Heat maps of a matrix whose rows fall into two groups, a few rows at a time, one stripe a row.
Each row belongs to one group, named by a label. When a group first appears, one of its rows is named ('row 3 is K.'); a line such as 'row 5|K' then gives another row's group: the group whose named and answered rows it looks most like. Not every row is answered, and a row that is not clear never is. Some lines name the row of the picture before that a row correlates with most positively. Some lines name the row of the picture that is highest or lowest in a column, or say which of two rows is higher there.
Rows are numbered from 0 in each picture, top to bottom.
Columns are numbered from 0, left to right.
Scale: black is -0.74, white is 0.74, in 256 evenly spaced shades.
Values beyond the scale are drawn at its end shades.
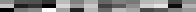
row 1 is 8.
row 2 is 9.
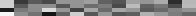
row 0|8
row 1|8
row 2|9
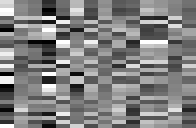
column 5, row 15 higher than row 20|No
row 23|9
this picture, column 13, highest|16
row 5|8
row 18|9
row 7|9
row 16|8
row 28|8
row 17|8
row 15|8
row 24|8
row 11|8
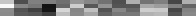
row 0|8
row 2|8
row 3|8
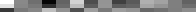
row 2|9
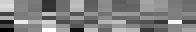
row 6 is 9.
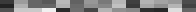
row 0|8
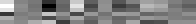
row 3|9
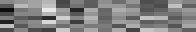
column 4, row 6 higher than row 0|Yes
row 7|8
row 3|9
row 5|9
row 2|9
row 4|8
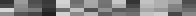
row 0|8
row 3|8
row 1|8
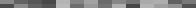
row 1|8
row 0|8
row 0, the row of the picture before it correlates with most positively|3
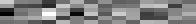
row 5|8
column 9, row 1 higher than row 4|No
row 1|8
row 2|9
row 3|9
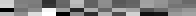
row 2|9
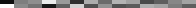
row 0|9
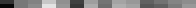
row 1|9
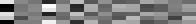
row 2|9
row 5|9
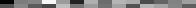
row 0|9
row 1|8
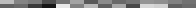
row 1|8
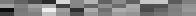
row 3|9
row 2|9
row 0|8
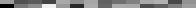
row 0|8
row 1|9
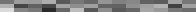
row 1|8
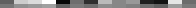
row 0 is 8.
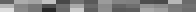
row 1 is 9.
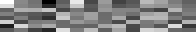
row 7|8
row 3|8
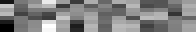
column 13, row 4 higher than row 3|No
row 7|9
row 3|8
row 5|9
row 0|9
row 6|9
